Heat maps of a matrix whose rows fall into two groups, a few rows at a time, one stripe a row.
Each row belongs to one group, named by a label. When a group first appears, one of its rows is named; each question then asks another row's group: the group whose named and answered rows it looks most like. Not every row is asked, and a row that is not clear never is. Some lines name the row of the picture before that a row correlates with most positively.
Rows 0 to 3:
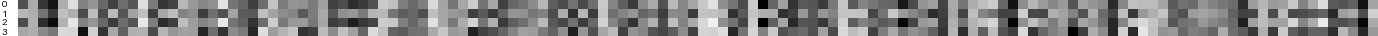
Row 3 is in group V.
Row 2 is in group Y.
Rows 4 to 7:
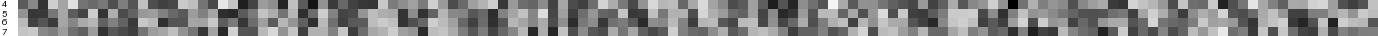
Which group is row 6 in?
V
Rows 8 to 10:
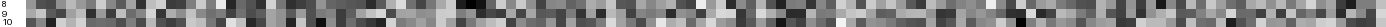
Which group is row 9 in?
V
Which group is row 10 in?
Y
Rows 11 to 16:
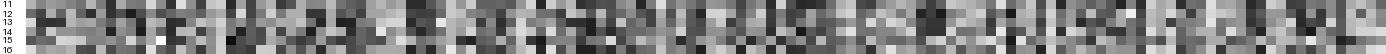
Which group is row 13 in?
V
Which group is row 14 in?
V
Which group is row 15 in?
Y
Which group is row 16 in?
V
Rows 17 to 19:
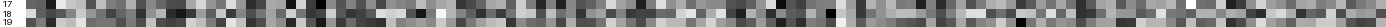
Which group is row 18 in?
V
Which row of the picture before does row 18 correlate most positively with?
13
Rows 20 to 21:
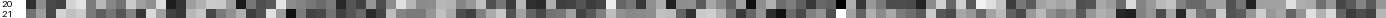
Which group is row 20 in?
Y
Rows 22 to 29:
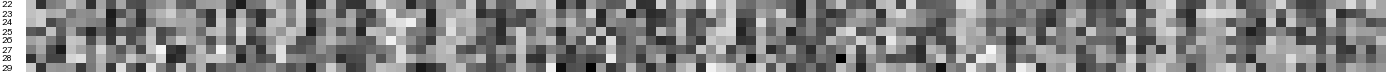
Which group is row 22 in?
V
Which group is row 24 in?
V
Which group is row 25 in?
V
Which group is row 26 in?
V
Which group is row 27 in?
Y
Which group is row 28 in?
Y
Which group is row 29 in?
V
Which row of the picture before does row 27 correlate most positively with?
20
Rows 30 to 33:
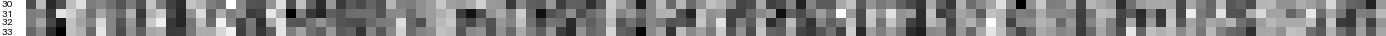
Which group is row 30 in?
Y
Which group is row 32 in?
Y
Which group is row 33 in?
Y
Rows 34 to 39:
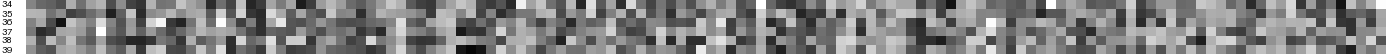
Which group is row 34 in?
V
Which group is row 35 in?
V
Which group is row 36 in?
Y
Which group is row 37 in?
Y
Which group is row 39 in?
Y
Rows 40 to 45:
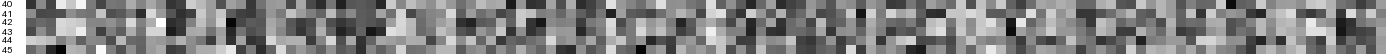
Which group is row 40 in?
Y
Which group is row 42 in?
Y
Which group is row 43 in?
Y
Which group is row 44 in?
V
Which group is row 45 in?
Y
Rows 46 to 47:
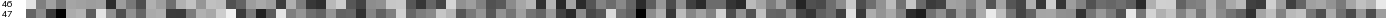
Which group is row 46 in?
V
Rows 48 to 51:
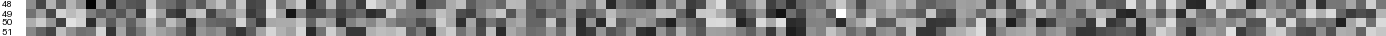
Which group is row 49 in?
Y
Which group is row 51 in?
V
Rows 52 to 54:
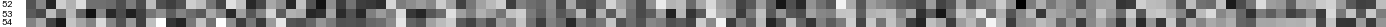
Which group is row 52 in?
Y
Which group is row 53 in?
V
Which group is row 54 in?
Y
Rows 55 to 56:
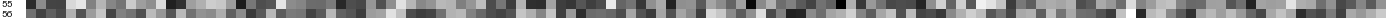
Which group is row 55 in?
Y
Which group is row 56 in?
V
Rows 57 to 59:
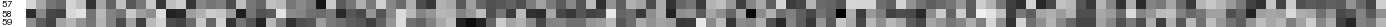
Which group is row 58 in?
Y
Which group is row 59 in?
Y
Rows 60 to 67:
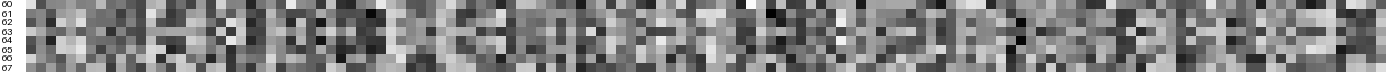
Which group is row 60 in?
V
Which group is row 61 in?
Y
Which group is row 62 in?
Y
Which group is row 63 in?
V
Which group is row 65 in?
Y
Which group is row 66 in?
V
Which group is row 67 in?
V
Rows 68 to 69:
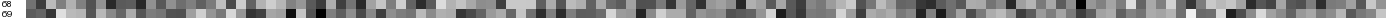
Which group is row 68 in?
V
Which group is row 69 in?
Y
